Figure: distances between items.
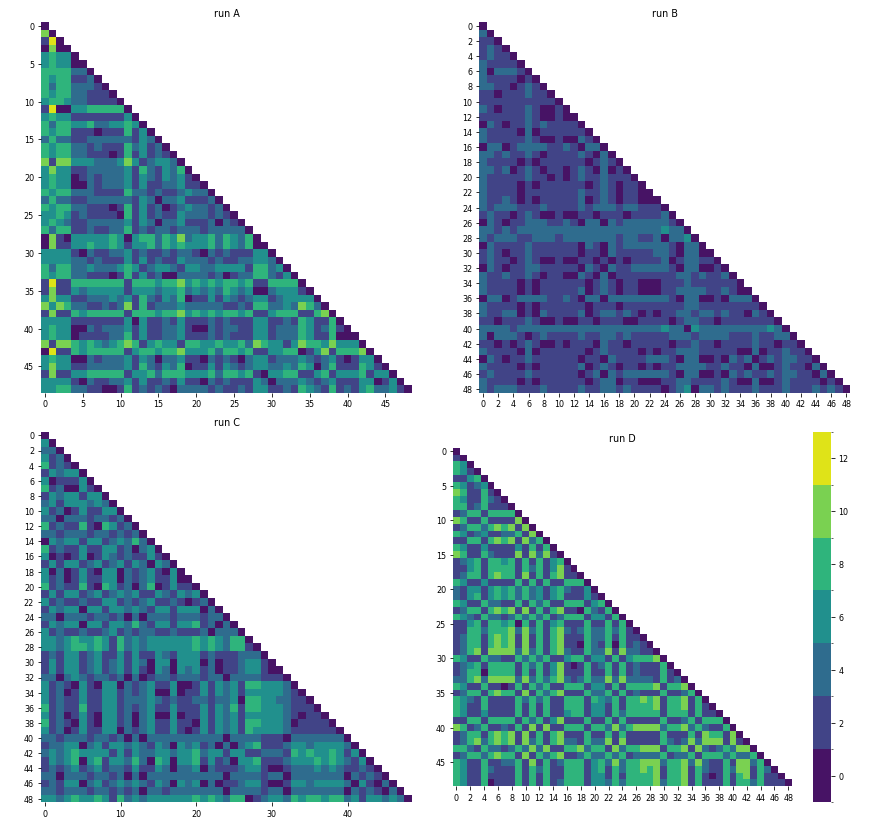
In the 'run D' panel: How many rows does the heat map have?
49
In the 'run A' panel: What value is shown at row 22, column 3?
8
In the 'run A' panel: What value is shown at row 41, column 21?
2
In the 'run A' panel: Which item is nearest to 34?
43
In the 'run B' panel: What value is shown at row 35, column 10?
2
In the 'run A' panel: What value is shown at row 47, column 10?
4
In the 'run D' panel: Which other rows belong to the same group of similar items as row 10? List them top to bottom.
2, 3, 5, 6, 7, 8, 12, 14, 15, 19, 22, 24, 30, 34, 36, 37, 38, 40, 43, 45, 46, 47, 48
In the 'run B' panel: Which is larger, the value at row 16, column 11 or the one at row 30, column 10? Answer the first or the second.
the first
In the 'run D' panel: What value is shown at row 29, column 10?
10
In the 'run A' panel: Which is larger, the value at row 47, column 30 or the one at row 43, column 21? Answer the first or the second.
the second
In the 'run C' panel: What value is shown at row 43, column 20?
8
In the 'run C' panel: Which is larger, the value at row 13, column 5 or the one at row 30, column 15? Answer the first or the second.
the second
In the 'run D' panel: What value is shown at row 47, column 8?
2
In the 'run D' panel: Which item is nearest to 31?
17
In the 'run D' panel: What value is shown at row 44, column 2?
8
